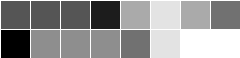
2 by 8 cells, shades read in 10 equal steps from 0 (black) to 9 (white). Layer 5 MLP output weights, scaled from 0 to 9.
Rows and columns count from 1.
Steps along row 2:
up same same down up up same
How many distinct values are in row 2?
5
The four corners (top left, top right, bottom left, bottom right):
3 4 0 9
